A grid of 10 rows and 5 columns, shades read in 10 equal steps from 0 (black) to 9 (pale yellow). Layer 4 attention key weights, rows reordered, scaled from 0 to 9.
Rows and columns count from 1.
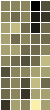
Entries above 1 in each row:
4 4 4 5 5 5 5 5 5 5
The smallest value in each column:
2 4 2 0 2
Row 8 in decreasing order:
7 5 4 4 3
